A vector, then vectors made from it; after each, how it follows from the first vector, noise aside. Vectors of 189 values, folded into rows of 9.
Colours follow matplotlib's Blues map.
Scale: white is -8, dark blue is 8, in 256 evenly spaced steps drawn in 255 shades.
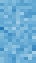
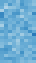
reversed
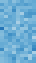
copied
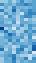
scaled up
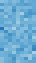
copied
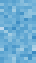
negated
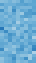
copied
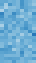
reversed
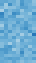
reversed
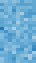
copied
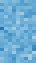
copied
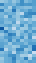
scaled up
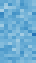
reversed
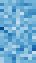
scaled up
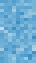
negated
